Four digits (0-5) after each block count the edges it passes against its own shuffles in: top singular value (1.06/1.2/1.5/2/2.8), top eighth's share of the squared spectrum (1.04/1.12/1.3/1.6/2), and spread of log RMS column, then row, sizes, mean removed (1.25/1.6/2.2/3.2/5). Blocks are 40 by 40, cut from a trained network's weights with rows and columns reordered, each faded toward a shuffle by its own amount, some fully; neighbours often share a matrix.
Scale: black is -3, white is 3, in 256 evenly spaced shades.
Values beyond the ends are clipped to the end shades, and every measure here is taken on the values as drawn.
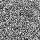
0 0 0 0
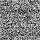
1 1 0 0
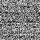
2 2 0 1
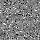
0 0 0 0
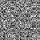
4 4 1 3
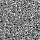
2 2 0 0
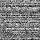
4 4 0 2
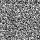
0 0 0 0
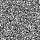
0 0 0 0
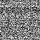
2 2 0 0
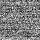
2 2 0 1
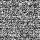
2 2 0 0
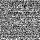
2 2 0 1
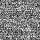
2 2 0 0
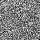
0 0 0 0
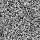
0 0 0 0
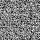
1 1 0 0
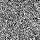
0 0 0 0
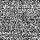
2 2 0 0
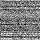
4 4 0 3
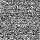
1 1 0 0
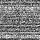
4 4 0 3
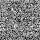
1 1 0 0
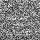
1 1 0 0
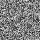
0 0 0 0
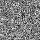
2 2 0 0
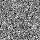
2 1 0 0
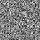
3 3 0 1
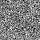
1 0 0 0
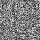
3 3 0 1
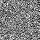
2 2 0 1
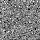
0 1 0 0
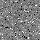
0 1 0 0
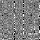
3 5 2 1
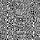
3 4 2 1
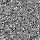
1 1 0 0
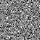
2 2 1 0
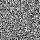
2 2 0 0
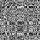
4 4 1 3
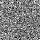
2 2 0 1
